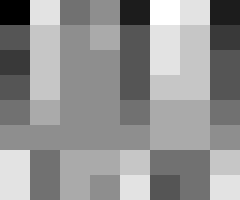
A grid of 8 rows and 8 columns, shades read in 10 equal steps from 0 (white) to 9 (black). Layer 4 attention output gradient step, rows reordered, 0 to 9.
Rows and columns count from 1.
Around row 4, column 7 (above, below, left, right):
2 3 2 6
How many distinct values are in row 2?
6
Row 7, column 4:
3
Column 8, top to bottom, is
8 7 6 6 5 4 2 1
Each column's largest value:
9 5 5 4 8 6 5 8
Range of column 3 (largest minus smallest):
2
